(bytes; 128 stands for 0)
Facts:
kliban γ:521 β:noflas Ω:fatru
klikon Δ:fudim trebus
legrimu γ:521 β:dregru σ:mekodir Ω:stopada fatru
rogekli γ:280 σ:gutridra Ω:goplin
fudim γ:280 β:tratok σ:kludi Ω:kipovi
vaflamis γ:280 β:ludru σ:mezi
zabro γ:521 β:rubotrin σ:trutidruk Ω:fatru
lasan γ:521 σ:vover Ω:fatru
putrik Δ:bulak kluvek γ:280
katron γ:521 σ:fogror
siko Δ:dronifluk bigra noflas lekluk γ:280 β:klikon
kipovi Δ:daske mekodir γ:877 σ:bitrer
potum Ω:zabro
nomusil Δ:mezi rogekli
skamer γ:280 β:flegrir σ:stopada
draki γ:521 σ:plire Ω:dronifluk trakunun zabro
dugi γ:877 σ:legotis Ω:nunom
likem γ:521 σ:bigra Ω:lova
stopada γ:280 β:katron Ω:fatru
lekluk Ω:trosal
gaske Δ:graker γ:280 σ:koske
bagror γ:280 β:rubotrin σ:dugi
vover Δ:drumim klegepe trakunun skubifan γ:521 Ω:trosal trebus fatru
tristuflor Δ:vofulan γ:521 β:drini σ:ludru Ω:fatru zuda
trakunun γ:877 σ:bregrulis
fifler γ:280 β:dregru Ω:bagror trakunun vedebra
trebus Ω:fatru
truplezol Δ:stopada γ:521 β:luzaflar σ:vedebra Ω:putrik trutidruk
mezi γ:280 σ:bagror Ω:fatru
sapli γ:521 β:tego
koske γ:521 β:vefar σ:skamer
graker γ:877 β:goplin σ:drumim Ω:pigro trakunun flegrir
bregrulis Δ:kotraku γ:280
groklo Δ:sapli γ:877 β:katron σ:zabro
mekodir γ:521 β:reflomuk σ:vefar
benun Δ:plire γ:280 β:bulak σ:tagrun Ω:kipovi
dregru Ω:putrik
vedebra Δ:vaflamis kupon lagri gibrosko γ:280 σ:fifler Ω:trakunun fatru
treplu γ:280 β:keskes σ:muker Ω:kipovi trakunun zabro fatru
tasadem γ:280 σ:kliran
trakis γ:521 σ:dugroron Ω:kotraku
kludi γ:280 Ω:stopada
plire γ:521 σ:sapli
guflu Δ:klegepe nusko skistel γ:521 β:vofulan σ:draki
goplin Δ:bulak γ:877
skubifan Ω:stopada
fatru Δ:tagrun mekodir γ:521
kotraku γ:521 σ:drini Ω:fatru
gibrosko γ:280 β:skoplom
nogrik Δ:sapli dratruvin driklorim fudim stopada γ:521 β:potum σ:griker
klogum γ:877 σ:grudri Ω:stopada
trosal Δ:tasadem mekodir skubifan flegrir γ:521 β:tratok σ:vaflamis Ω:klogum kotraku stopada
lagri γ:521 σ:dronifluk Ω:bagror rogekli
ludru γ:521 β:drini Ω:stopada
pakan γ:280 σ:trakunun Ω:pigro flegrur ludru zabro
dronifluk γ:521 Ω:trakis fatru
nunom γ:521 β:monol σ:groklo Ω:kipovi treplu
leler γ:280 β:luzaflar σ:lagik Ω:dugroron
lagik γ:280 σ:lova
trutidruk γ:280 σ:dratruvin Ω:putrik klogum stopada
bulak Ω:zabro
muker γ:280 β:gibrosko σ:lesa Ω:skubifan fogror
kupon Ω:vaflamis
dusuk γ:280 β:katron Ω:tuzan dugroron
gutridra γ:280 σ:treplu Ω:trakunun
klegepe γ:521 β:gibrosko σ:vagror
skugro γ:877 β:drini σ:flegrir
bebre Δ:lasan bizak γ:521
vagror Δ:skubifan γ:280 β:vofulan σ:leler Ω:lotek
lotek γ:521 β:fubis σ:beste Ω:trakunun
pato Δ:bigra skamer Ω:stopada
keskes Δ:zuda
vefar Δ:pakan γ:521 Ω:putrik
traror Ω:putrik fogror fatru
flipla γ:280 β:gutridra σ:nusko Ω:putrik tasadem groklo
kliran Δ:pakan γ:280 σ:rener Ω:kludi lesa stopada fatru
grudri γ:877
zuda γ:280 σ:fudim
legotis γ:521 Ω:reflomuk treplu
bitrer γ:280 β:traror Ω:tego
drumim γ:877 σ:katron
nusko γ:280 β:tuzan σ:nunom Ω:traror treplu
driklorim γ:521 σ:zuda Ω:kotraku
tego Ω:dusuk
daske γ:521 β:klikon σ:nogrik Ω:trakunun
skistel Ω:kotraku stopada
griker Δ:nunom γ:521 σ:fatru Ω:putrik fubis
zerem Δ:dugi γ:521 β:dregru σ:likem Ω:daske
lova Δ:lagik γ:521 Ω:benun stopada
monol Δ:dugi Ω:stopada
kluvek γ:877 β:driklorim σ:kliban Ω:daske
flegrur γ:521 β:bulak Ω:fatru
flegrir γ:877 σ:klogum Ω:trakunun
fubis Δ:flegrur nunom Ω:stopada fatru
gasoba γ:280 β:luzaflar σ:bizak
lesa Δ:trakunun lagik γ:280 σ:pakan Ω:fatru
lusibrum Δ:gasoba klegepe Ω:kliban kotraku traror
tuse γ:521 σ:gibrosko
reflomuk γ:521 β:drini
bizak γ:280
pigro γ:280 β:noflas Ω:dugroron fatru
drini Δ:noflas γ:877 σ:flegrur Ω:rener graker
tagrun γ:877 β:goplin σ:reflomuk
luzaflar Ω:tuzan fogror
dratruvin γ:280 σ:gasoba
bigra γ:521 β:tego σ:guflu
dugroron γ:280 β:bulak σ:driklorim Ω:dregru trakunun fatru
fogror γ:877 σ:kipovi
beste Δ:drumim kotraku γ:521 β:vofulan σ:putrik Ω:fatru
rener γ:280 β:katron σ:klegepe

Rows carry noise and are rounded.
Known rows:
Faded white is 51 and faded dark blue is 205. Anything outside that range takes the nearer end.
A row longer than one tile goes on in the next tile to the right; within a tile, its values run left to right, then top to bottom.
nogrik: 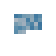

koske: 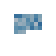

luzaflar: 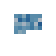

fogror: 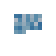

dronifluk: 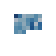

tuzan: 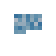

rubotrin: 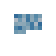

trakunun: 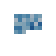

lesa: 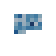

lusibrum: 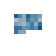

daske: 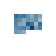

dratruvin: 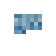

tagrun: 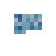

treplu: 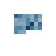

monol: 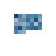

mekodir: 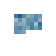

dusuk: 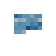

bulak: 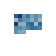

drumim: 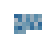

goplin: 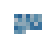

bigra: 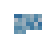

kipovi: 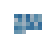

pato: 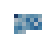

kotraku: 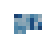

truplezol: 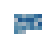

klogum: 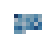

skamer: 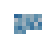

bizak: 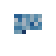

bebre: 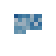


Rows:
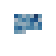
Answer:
zerem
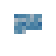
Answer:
rener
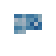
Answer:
lova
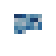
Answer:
ludru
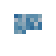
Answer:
kupon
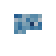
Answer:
trebus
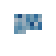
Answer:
fatru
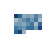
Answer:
drini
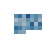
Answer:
bregrulis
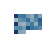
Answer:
benun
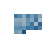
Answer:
pakan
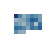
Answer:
trosal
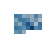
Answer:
graker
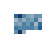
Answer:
skugro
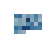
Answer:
vagror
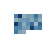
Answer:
flegrur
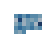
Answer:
gasoba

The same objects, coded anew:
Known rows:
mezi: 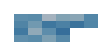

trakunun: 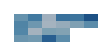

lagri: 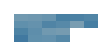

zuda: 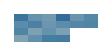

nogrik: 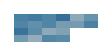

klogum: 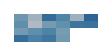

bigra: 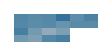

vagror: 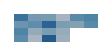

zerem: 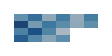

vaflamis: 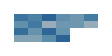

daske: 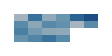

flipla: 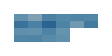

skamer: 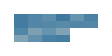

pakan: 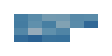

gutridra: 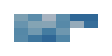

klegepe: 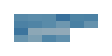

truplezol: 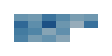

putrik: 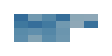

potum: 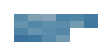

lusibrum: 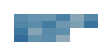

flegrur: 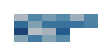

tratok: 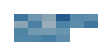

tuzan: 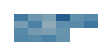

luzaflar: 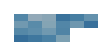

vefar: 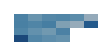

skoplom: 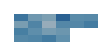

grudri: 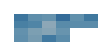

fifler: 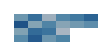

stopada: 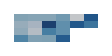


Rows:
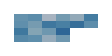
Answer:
trebus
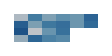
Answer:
dugroron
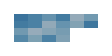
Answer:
kipovi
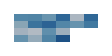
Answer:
rener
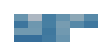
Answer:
trutidruk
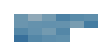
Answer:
driklorim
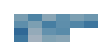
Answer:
vover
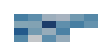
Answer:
beste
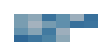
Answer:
skubifan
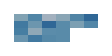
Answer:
treplu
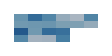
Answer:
tristuflor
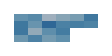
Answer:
pigro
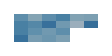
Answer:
griker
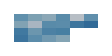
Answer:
fubis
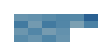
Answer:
kluvek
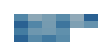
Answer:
dugi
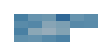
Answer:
plire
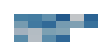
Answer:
groklo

